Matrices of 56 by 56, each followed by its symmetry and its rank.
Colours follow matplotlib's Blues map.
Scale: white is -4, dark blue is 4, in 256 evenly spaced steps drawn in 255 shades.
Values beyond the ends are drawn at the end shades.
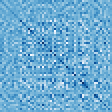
symmetric, rank five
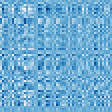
neither, rank three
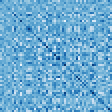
symmetric, rank five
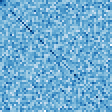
symmetric, full rank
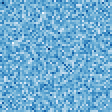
symmetric, full rank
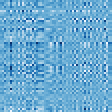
neither, rank three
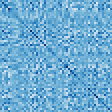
symmetric, rank five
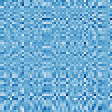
neither, rank three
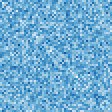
symmetric, full rank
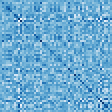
symmetric, rank five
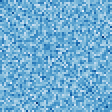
symmetric, full rank
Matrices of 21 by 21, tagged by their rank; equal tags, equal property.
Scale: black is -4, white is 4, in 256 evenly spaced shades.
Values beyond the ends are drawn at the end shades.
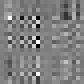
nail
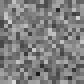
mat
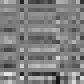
nail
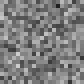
mat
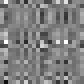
nail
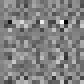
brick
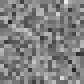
mat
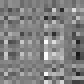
nail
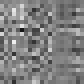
brick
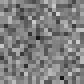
mat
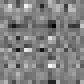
brick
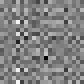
brick
